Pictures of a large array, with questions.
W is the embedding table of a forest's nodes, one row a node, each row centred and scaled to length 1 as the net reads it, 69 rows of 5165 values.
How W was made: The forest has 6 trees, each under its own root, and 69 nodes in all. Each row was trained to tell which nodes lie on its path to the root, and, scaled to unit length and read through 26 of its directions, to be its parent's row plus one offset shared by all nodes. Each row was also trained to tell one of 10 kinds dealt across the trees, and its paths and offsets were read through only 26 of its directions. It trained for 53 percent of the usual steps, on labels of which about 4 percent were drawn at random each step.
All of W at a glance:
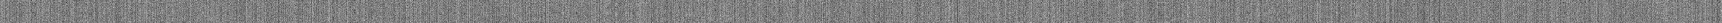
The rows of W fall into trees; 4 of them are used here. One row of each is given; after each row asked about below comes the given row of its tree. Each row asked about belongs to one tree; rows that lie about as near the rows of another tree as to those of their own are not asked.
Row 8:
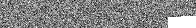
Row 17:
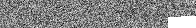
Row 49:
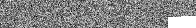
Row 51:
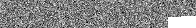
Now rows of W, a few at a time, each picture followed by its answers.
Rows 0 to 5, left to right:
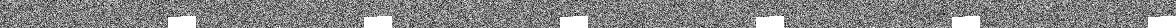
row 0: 49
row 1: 49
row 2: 8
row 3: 51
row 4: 17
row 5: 49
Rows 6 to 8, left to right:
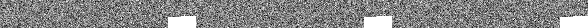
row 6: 8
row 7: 8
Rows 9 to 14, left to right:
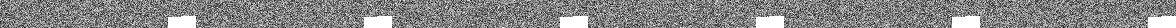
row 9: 49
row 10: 49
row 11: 17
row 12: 51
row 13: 49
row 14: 17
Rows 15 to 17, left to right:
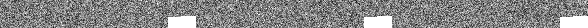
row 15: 49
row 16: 17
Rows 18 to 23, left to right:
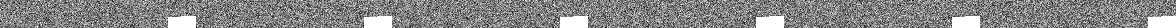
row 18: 51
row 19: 49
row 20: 8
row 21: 8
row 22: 8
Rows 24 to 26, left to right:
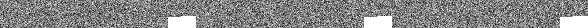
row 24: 51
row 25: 8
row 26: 17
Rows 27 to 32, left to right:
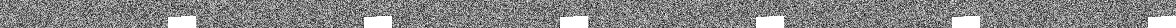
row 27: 17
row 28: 8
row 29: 49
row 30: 17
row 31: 8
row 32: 8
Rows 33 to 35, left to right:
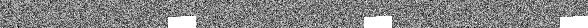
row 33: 8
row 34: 17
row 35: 49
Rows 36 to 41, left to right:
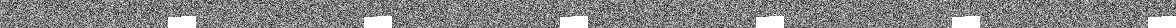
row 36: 17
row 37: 17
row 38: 49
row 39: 49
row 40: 51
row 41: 17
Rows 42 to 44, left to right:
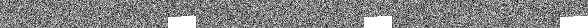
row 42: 17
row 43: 49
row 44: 49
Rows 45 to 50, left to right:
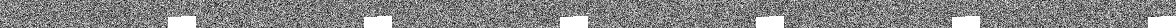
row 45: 51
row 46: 17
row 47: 17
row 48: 17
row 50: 8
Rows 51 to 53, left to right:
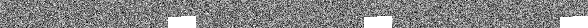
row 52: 8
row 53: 8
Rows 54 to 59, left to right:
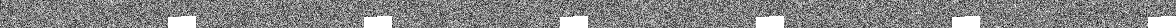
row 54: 17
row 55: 51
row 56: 51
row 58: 8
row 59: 17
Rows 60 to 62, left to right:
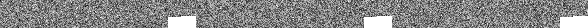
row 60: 8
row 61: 8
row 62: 17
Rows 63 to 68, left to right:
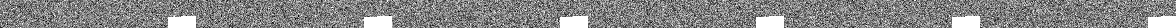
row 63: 49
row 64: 51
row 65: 8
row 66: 8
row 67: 49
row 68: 49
